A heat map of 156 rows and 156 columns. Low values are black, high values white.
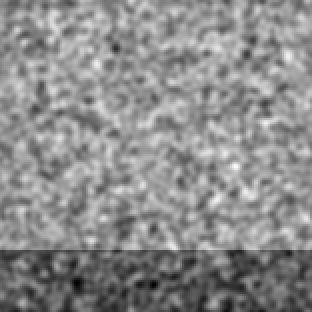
The texture is blotchy. The top part is higher, up to a seam about 80% of the way down. There are no lone odd cells. There are no regular stripes.
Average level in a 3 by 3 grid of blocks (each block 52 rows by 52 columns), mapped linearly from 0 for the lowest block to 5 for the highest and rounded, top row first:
5 4 5 / 4 5 5 / 0 0 1
